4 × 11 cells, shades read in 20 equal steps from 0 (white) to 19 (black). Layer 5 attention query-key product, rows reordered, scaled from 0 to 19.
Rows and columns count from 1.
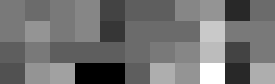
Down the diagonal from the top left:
10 8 12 19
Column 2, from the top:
11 8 10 8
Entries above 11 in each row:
4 1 5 5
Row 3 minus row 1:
2 -1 2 3 -2 -1 -2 0 -3 -2 -1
